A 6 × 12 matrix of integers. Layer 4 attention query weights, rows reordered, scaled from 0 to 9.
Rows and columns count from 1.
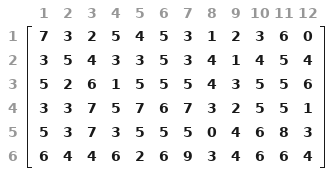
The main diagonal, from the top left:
7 5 6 5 5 6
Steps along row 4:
same up down up down up down down up same down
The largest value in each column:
7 5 7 6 7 6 9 4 4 6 8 6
